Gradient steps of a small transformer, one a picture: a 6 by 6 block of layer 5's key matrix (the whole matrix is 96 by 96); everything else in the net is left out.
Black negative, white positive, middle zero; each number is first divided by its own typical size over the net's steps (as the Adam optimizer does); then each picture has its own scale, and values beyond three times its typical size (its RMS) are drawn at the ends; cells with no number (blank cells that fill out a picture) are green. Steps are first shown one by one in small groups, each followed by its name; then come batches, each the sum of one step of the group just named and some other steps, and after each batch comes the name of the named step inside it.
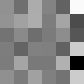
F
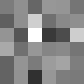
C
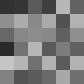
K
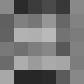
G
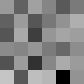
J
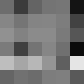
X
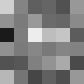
C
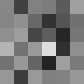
G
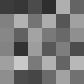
K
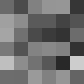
X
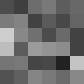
X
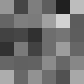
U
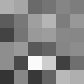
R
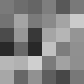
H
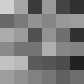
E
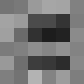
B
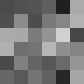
H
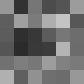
U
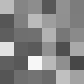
R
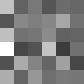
E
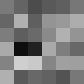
H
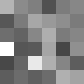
R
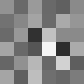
H
